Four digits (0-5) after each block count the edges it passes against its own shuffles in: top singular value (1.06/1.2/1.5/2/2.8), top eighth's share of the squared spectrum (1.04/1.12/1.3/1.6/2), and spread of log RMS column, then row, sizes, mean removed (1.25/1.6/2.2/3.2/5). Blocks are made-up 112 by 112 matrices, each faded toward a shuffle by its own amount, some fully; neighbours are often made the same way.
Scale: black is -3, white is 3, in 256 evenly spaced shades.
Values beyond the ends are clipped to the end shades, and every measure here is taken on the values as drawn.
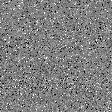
0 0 0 2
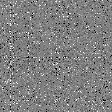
2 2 2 2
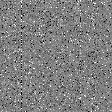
2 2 2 1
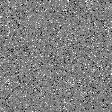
0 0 1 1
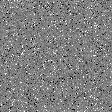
0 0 1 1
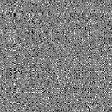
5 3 2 3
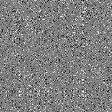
3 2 1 1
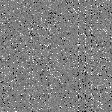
4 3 2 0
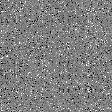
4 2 1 1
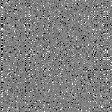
4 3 3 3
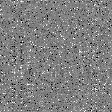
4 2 1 1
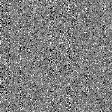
1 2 3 0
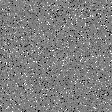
2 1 0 0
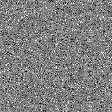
4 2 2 1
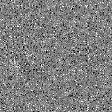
4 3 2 1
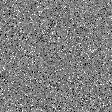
2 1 0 0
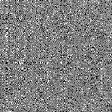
4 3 2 2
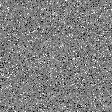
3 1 0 0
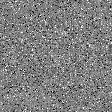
2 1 0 0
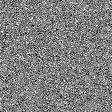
0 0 0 0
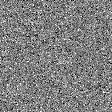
0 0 0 0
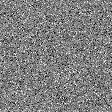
0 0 0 0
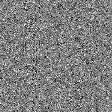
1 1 2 0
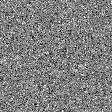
0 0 0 0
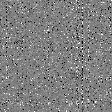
2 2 2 2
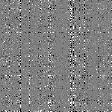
3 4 4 3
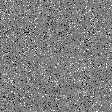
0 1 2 1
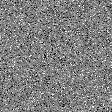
2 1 0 0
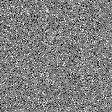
3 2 1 0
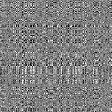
5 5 4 4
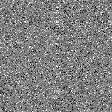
3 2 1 1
